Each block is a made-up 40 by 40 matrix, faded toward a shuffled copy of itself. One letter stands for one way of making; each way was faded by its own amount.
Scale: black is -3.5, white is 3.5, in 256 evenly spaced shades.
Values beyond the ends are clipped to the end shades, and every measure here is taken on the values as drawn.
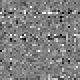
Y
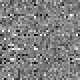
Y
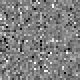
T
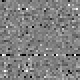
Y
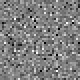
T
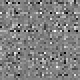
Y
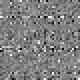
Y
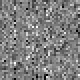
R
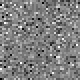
T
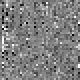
R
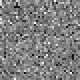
T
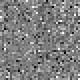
T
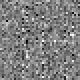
R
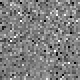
T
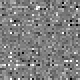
Y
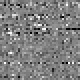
Y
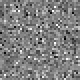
T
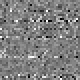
Y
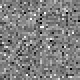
T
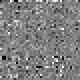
Y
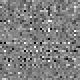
Y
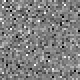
T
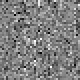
R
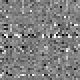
Y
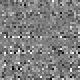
Y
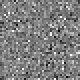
T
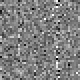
R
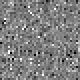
T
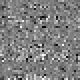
Y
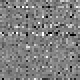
Y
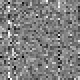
R
